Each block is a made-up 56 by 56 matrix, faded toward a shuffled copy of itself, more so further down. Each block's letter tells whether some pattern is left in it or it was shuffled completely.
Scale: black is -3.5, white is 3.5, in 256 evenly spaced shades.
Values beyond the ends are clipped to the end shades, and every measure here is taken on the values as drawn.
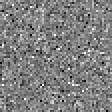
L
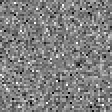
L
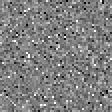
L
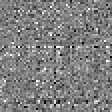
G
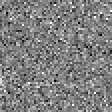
L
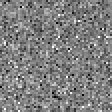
L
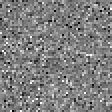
L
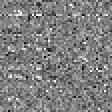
G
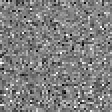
G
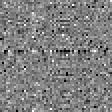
G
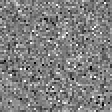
L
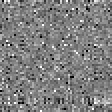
G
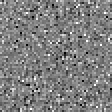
L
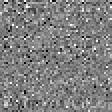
G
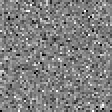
L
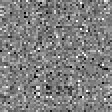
G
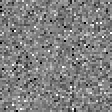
L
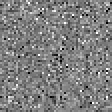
G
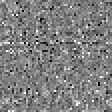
G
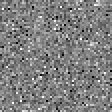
L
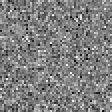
G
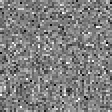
G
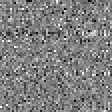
G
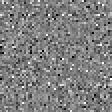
G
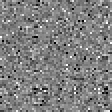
G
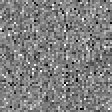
G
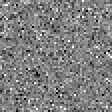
L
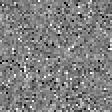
G
